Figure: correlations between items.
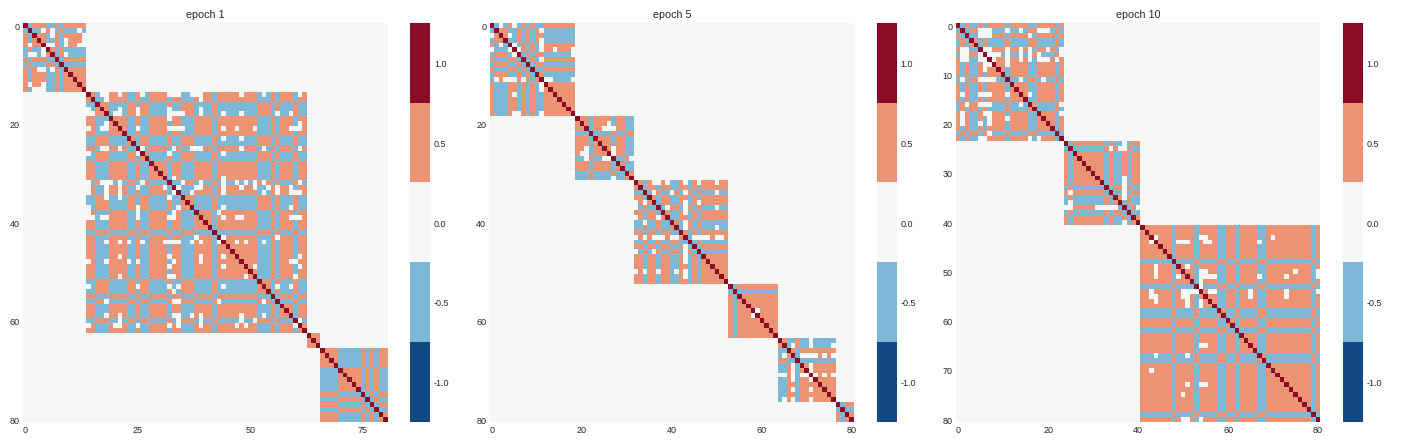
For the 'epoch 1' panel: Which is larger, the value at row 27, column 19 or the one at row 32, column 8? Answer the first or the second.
the second
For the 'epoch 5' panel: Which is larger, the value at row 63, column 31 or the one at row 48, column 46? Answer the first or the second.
the first
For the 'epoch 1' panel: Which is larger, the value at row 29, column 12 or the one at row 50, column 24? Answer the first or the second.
the first
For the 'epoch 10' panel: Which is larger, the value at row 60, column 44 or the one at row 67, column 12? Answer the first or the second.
the first
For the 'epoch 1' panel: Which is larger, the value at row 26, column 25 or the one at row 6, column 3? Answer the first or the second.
the first
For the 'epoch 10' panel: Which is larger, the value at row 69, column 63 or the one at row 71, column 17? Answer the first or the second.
the first
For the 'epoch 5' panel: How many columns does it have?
81
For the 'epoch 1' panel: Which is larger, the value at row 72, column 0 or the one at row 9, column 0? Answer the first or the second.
the second
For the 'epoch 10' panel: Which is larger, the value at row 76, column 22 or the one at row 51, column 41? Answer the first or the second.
the second
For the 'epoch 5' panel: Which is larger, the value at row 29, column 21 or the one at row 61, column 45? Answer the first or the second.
the first
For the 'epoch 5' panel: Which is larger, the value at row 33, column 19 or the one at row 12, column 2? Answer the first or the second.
the first
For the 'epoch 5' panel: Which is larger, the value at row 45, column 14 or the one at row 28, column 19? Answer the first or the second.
the second
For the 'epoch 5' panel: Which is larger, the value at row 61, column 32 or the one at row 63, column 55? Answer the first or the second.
the second
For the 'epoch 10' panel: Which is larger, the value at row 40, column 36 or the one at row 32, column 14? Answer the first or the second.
the second
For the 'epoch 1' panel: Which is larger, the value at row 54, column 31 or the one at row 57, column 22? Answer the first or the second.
the second
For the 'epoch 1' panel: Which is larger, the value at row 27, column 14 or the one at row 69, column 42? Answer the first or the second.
the second
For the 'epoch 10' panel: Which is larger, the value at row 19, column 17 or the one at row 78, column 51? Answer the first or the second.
the second
